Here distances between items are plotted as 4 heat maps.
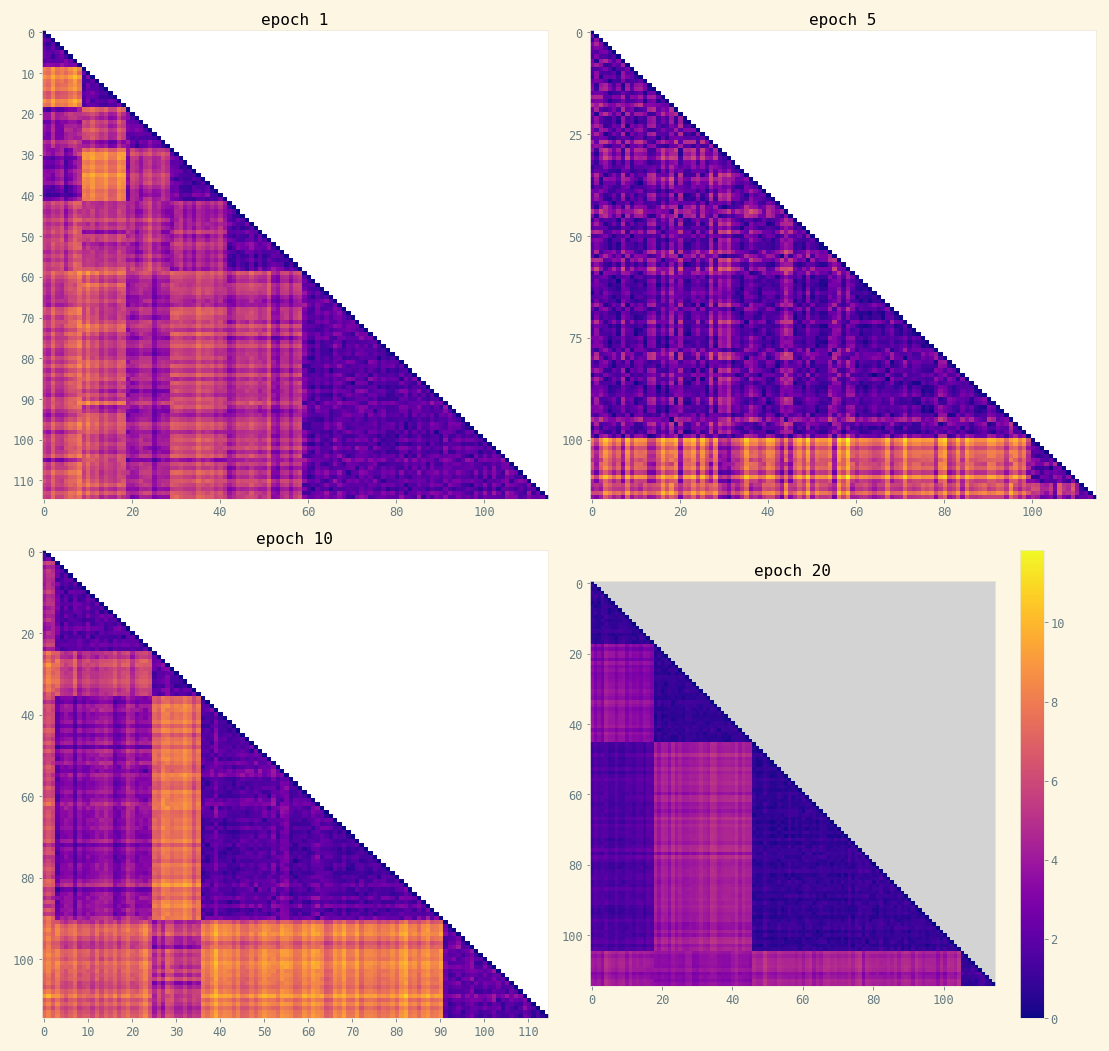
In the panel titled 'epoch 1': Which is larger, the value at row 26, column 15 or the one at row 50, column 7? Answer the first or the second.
the second
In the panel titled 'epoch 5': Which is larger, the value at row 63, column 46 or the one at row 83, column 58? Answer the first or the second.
the second
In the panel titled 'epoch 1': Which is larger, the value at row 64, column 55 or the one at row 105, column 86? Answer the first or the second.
the first
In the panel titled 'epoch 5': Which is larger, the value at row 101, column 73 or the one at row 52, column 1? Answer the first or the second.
the first
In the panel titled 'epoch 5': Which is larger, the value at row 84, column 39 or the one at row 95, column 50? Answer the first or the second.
the second
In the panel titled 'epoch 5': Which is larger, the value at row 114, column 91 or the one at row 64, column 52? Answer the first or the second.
the first
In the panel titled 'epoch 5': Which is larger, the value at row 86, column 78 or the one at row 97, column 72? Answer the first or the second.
the first
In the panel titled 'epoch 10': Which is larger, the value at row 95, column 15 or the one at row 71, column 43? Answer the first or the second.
the first
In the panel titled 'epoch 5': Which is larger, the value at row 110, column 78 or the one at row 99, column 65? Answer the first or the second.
the first
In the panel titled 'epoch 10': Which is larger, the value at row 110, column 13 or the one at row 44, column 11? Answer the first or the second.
the first
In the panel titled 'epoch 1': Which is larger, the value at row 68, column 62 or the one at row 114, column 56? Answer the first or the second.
the second
